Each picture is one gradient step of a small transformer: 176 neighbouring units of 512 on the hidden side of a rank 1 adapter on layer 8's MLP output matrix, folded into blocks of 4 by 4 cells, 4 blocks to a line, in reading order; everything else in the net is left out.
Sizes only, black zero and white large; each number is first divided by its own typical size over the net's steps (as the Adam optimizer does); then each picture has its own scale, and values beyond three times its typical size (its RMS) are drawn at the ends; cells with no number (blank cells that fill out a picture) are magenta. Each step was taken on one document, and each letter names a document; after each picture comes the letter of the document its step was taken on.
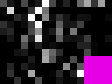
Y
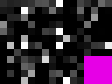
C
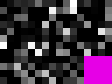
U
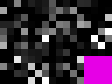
U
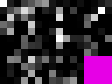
C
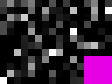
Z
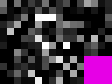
Z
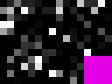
C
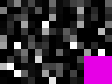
U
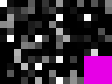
C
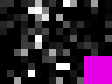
Y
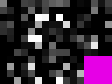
Y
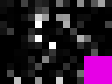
Y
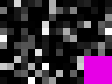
U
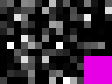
Z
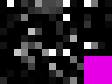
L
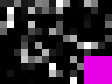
L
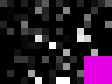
Y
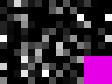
U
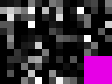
C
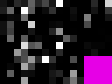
C
